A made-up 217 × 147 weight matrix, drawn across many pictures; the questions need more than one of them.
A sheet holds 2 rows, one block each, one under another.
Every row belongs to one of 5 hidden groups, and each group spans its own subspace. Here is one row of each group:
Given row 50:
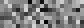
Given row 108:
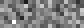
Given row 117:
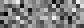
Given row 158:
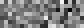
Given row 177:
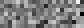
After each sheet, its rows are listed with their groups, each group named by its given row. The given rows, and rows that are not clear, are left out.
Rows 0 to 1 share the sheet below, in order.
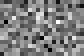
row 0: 50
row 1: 177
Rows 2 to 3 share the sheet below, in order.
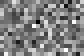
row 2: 108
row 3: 108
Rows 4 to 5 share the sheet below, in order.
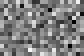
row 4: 177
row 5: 108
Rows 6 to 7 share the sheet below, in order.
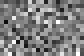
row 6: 50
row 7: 50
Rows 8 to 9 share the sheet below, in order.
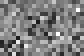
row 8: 50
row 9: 50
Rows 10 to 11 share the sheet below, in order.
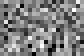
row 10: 117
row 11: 50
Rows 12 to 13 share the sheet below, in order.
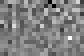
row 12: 177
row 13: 158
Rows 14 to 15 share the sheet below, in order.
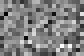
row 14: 177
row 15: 108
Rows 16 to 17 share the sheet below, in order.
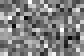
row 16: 50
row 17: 158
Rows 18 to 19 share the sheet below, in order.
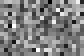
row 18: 177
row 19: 50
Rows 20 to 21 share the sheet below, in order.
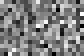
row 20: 177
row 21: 158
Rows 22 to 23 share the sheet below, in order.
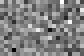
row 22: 158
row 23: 108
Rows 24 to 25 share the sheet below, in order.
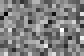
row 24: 177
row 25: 158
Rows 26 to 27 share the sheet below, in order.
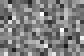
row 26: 50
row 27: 158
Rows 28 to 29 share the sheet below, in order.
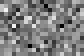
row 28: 50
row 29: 50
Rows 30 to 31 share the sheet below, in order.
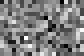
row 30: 158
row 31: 108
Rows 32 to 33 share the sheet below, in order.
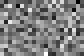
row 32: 117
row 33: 158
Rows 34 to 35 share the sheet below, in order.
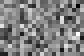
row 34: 158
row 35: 158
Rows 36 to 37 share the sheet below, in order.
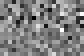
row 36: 177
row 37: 158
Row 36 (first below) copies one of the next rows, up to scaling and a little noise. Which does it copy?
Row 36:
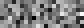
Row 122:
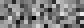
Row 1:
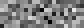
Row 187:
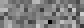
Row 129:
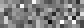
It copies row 122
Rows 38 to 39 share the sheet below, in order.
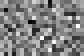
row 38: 108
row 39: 177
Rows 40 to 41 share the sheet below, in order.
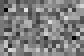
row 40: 177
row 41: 117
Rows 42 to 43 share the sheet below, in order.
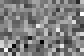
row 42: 177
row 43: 50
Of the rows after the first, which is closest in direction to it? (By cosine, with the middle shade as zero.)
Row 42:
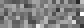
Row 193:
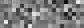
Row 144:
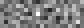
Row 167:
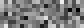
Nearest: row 167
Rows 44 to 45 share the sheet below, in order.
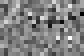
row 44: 50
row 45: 158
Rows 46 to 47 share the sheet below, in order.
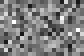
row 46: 158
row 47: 117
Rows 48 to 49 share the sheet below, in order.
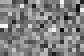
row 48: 158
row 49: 158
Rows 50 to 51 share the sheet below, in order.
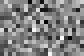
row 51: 158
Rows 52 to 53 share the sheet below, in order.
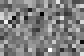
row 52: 50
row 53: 177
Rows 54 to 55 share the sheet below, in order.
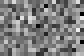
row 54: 177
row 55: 177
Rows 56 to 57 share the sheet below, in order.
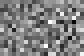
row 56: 177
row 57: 158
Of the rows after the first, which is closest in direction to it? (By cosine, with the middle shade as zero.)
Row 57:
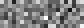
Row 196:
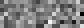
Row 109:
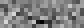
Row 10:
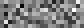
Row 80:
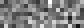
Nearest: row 10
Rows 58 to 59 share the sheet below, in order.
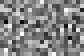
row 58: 117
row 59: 158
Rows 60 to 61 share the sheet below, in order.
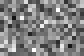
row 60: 108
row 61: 158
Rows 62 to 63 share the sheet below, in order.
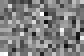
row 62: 50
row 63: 158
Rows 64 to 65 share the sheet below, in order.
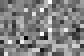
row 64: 177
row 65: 108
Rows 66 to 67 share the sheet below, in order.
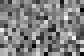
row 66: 158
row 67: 177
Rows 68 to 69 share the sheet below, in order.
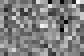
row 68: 108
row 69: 158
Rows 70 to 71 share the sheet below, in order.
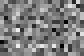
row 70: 108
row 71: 117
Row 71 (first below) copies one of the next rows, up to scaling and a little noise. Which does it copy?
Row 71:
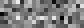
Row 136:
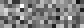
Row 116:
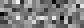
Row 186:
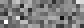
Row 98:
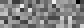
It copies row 116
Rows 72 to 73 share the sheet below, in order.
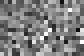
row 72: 158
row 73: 177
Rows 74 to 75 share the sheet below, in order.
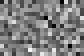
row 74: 158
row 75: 108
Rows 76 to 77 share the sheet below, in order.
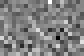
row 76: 108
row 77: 108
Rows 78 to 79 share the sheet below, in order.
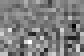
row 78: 108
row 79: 158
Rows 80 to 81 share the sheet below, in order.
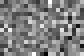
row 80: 108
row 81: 158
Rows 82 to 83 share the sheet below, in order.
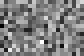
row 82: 158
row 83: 50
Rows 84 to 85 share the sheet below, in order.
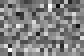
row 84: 108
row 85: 117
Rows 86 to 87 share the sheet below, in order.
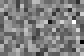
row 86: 177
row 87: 177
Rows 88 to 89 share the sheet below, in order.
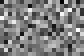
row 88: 158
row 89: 117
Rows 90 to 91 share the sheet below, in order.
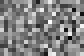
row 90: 177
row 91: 158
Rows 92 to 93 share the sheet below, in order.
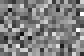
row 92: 177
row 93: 117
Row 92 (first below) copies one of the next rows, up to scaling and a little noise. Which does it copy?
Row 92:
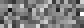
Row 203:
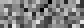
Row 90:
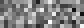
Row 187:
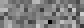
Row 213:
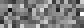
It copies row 213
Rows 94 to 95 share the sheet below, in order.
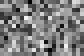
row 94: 50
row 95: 50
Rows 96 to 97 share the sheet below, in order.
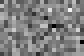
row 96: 158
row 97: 177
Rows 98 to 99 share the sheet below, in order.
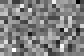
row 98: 117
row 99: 158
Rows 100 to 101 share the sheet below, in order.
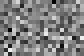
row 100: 117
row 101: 117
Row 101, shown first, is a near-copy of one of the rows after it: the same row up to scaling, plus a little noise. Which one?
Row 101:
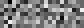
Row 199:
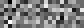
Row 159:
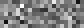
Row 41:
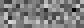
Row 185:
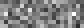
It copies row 199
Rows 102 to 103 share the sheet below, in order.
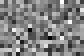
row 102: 158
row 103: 50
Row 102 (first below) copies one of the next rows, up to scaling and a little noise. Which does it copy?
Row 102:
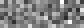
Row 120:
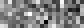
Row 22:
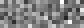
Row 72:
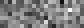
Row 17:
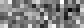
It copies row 22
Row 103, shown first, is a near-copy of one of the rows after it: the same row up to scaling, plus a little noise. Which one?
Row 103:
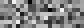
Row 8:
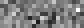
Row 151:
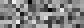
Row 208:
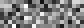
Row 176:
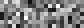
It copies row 151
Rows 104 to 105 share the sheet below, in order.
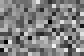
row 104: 177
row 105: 117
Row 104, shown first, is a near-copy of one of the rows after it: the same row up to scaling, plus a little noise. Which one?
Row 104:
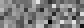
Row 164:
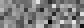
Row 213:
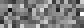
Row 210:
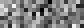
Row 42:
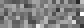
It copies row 164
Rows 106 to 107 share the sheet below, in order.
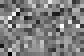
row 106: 50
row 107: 50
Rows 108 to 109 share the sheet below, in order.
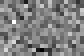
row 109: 50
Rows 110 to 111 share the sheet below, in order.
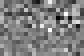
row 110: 108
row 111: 108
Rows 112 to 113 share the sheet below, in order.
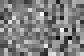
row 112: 50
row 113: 158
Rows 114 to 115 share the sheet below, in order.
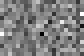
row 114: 177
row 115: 177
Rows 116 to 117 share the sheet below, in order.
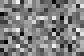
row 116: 117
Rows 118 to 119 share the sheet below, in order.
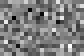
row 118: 50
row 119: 117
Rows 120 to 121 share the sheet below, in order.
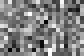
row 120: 158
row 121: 50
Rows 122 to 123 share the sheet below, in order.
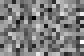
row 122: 177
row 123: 177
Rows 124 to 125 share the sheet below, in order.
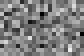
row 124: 108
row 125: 117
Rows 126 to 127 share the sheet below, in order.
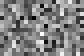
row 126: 177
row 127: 50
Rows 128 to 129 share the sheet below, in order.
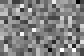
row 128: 117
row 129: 177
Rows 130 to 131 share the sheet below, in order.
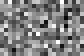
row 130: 158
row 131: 158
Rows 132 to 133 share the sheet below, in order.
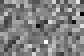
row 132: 177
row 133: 50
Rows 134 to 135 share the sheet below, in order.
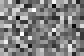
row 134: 117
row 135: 117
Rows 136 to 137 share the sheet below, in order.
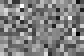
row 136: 117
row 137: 158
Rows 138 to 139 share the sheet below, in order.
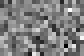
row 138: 158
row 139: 108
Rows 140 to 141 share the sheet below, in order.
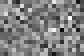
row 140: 117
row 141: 158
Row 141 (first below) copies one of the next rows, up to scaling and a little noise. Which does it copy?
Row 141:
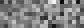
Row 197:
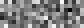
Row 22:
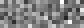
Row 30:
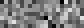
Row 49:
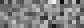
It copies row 49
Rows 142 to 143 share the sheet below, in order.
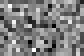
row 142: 108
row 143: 50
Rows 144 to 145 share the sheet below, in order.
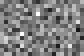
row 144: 108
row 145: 117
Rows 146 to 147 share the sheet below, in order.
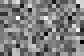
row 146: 117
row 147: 177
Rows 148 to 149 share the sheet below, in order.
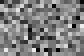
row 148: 117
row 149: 50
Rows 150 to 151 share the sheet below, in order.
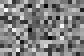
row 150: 117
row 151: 50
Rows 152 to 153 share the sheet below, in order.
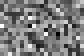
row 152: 108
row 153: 108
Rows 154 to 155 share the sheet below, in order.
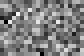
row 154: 50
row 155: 108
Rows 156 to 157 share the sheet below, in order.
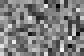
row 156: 108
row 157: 158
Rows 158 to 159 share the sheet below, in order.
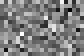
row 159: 117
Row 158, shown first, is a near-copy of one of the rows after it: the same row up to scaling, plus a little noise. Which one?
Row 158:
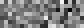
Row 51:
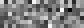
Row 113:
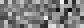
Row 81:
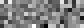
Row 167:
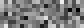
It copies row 113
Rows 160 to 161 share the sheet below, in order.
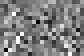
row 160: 50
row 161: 117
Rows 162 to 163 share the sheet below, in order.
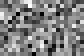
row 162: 50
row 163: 50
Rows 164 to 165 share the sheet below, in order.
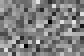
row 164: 177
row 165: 50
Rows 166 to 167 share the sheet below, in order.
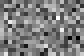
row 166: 117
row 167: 158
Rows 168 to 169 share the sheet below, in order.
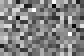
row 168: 117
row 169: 117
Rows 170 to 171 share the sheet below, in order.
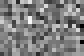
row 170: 108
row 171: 177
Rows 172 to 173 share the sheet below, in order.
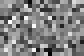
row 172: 50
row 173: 50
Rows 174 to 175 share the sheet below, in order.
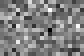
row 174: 50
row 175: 108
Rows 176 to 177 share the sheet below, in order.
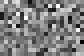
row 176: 50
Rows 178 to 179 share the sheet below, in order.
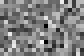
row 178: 158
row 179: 50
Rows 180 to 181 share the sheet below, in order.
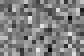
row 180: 108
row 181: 177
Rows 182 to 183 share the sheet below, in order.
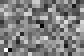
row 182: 108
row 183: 117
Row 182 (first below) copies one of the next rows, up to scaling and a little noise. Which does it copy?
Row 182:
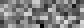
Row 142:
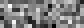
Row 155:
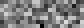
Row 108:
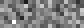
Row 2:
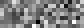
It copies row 155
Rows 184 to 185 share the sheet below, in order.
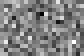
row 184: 50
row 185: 117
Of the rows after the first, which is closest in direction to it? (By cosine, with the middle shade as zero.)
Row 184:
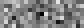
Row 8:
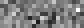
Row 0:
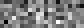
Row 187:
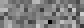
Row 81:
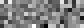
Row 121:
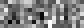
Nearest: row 121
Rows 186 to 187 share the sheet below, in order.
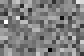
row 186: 117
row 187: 177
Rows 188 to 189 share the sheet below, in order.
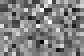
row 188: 177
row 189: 50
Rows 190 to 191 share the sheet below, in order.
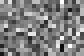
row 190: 158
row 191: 158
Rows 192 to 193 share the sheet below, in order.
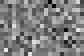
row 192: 177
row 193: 117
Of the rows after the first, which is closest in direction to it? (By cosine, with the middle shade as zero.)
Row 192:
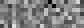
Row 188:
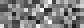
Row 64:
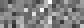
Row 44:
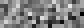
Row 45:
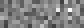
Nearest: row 45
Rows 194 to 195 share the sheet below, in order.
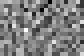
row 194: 177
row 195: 177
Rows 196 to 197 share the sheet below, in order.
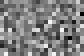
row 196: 177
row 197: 158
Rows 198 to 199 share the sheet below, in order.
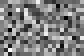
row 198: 108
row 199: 117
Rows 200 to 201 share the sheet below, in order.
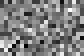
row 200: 158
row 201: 50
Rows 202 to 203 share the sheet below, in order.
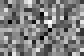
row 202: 50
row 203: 177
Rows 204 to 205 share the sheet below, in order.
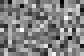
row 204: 158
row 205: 158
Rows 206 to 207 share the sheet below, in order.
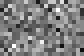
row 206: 108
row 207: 50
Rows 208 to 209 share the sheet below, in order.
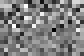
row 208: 50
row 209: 117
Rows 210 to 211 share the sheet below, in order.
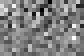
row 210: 177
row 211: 108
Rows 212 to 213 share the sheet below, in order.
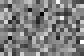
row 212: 50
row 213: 177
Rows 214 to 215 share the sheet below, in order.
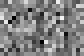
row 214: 50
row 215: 50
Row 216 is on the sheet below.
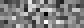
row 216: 50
